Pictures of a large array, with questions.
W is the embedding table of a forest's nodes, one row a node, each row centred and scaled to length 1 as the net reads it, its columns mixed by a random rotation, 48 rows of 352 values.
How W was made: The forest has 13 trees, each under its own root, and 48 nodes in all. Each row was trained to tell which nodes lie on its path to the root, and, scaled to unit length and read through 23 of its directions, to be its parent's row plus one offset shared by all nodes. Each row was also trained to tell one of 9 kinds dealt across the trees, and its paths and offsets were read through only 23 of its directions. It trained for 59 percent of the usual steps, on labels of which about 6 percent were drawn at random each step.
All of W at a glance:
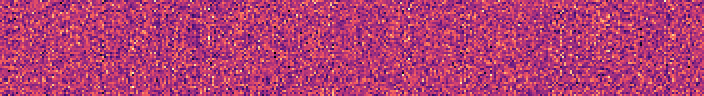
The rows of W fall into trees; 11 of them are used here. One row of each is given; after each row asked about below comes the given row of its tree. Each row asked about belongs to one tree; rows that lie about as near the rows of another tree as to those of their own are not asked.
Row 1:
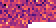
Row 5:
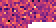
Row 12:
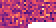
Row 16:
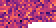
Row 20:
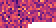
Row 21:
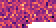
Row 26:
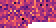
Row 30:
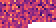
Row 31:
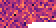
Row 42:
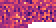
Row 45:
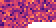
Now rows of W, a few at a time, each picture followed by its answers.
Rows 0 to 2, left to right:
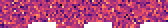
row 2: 31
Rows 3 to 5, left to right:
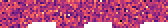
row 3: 12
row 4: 26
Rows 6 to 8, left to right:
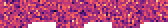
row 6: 42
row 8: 21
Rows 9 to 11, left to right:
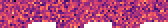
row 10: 45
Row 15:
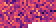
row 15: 42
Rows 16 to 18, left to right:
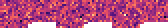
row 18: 26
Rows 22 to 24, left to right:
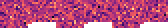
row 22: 16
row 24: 5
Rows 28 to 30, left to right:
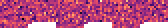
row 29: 26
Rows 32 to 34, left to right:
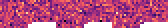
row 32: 31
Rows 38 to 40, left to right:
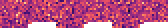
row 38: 21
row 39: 21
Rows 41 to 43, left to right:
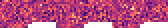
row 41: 5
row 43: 5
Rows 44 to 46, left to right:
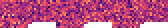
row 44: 30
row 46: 20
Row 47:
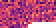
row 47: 12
